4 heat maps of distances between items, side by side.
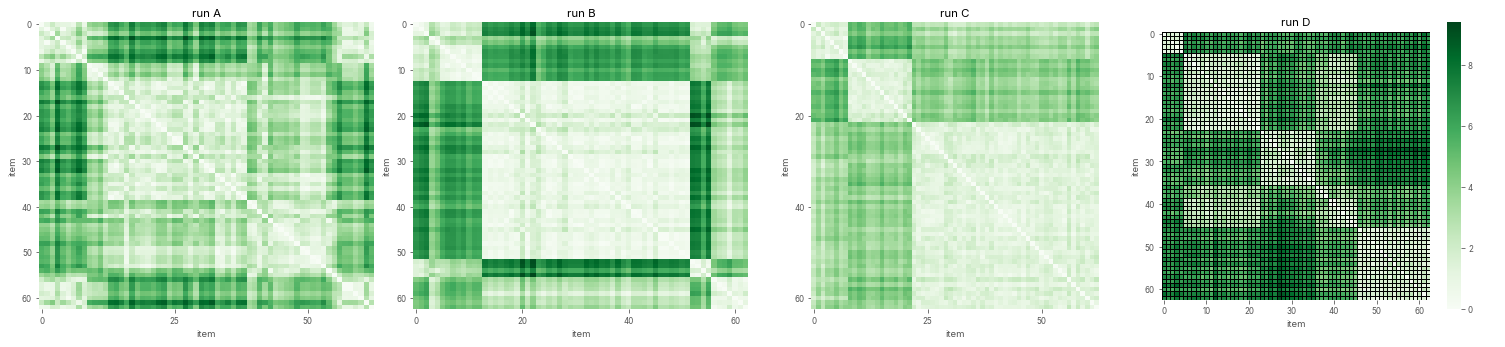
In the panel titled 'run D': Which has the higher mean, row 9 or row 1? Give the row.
1
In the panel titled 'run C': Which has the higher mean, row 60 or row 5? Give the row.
5
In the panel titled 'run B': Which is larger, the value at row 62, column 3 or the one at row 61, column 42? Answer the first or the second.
the second
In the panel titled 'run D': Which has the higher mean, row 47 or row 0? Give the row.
0
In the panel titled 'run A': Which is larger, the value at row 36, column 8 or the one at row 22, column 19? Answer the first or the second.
the first
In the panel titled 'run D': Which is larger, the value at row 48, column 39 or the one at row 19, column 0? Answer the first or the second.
the second
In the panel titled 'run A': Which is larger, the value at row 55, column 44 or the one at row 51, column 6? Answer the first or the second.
the second
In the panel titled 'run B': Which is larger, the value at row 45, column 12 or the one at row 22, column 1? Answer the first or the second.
the second
